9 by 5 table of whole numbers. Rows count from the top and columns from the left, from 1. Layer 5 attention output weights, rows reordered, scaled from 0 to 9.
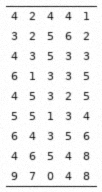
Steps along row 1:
down up same down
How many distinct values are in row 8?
4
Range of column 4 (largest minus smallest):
4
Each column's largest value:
9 7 5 6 8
